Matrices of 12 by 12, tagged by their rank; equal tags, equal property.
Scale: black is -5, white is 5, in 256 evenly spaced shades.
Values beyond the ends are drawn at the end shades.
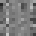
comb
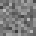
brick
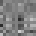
comb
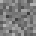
brick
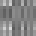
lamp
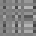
lamp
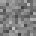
brick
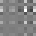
lamp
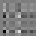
lamp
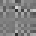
comb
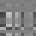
lamp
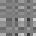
lamp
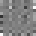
comb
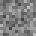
brick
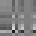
lamp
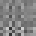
comb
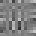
comb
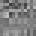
comb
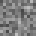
brick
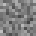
brick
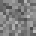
brick
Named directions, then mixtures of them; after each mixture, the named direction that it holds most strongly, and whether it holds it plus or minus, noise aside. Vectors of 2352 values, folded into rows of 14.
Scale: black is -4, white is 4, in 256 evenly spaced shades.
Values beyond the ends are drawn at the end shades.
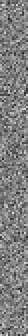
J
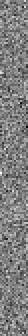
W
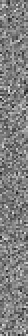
J, plus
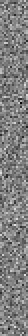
W, plus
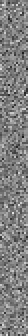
J, plus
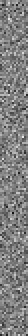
J, minus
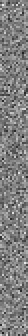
J, plus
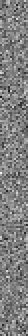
W, plus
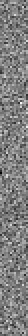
W, minus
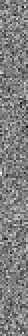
W, plus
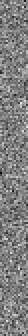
W, minus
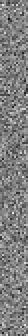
J, plus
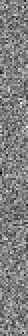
W, minus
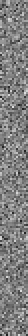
J, minus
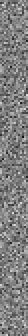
J, plus
